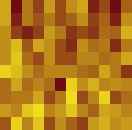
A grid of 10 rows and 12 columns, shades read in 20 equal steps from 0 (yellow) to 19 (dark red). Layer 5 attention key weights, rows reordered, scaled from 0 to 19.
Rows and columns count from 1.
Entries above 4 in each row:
12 12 11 11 11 10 10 10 9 9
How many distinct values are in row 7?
7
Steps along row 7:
down up down up up down up down up down up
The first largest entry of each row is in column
2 2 3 7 4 12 6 5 9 8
